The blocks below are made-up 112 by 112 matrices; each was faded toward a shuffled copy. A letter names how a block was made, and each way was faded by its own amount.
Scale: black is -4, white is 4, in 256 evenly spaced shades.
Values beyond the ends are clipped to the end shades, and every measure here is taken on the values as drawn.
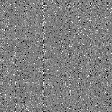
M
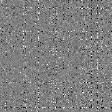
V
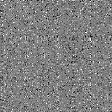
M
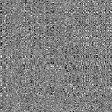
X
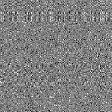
X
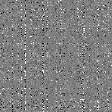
V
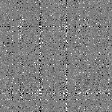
V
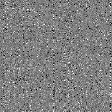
M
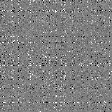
V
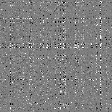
V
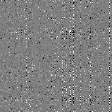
V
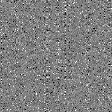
M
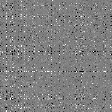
V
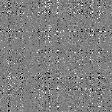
V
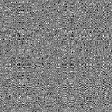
X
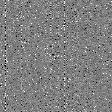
M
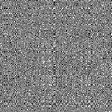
X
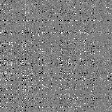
V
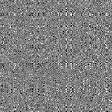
X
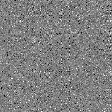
M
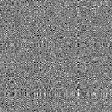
X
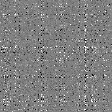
V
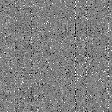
M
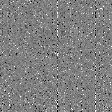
M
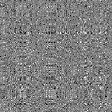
X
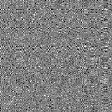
X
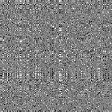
X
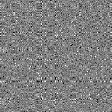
X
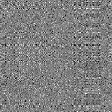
X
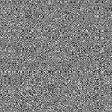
X
